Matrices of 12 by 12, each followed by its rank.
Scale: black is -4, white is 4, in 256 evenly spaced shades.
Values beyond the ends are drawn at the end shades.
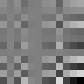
one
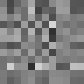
two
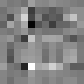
two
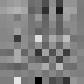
two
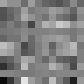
two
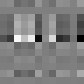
one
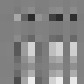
one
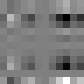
one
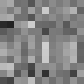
two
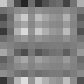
one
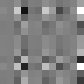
one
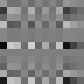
one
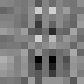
two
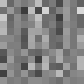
two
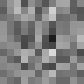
two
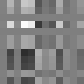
one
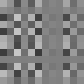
one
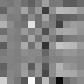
two
